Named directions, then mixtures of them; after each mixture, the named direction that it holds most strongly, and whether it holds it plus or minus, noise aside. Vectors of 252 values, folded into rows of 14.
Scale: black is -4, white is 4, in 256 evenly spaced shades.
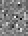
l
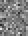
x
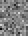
x, minus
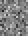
x, plus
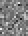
l, plus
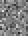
x, minus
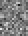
x, plus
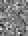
x, plus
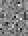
l, minus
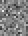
x, minus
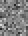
x, minus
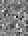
l, plus
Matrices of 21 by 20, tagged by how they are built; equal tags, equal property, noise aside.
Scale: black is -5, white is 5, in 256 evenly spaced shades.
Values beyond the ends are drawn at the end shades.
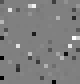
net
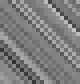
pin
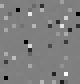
net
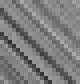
pin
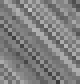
pin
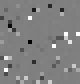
net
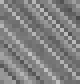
pin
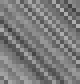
pin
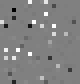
net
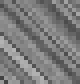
pin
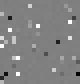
net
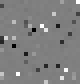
net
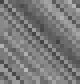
pin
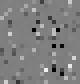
net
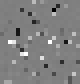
net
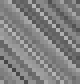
pin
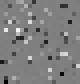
net
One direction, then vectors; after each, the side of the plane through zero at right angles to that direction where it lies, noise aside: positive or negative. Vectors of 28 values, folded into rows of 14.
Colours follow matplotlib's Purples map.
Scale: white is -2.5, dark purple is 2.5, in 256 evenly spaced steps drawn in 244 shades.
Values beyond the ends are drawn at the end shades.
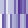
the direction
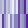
positive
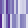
negative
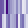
negative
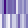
positive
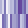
positive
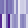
negative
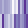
positive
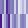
negative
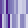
negative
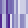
negative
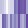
positive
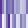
negative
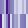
negative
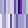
positive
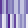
negative
